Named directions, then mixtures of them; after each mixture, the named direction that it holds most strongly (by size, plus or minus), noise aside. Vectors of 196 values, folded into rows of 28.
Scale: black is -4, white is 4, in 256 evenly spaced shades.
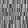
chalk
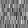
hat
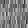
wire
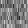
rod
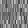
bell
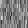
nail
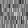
hat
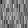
nail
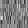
nail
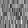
hat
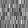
hat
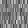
bell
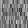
chalk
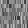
chalk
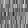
wire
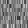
chalk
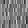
wire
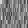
nail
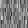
nail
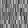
bell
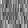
bell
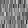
wire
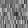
hat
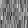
nail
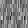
nail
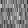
rod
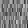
chalk
